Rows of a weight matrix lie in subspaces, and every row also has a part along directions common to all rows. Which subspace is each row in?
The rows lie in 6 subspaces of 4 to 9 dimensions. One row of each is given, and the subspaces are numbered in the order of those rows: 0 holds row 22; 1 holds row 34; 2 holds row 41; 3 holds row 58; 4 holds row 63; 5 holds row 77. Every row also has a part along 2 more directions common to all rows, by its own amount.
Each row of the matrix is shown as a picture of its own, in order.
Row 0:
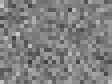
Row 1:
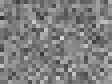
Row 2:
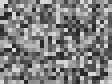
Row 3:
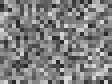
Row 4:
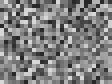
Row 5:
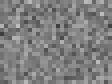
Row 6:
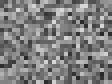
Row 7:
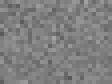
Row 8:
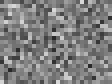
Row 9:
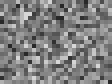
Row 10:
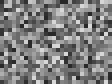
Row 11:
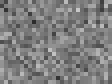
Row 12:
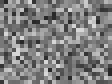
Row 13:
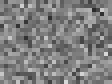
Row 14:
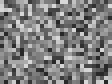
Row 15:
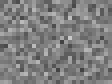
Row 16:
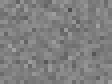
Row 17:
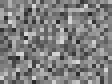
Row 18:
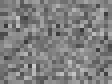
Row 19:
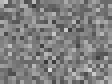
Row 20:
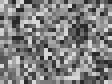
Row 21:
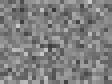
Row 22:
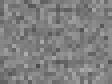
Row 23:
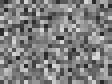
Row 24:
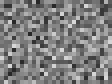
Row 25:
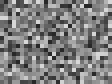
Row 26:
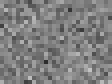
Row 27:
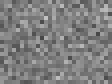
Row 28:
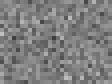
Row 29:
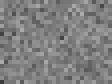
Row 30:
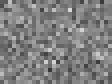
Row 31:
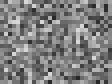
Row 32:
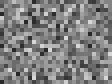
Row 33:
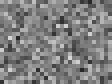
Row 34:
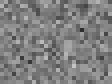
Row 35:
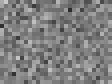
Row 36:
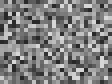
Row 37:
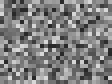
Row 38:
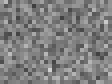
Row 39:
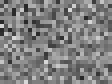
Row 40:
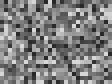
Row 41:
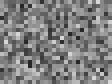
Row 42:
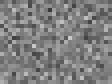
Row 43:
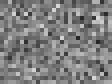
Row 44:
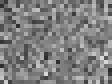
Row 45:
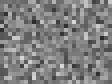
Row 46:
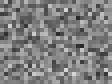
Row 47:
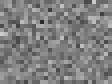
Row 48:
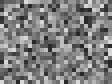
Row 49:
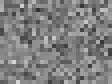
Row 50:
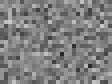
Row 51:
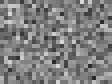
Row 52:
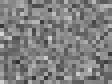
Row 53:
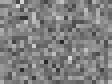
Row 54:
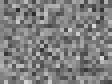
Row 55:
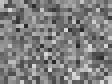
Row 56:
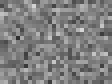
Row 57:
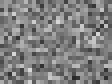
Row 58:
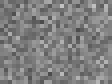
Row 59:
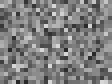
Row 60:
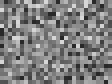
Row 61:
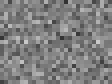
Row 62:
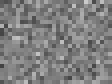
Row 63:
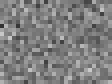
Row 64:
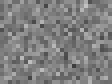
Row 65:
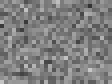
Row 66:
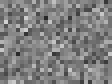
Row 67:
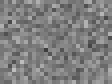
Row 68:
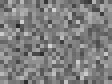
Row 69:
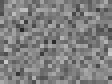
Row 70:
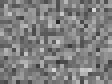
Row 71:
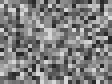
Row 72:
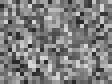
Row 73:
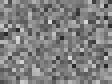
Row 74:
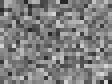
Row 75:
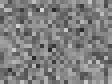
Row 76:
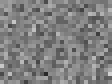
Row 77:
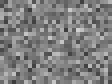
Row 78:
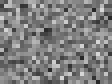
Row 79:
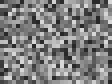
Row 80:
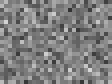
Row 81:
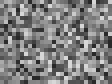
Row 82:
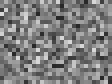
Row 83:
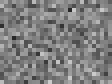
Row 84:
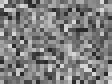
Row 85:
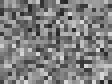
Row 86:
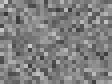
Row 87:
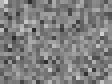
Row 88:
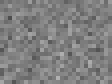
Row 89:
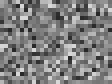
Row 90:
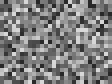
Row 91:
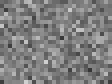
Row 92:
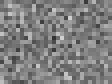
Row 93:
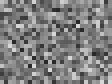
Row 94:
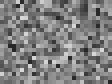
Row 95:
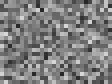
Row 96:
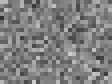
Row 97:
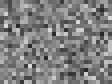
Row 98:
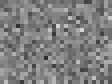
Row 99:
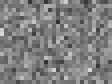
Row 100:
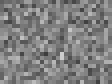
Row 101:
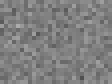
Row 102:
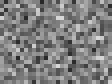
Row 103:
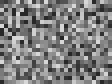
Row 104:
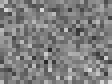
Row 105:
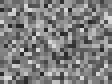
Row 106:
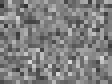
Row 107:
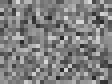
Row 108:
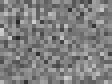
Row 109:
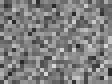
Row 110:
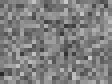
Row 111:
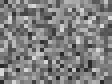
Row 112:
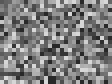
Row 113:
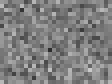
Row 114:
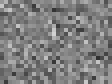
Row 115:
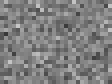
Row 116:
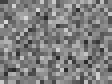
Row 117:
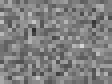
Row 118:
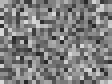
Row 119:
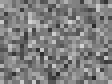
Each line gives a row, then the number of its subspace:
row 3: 0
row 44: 3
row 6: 0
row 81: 2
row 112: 4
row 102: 1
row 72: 2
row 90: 3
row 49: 4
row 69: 4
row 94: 1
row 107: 2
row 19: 3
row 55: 3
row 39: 1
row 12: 3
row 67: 3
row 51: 5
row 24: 3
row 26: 3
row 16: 1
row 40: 4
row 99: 0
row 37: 4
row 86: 2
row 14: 0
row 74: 0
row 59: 0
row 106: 2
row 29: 4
